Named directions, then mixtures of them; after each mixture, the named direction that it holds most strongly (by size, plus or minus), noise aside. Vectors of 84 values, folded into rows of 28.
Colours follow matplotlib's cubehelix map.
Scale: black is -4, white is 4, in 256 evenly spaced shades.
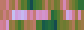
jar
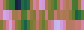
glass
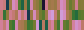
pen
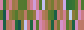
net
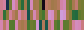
pen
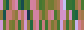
pen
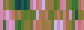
glass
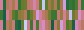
net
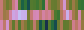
jar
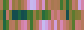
jar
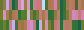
pen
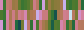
net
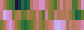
glass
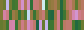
pen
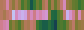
jar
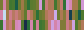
net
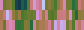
glass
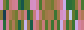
net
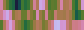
glass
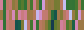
net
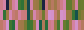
pen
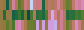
jar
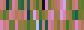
pen
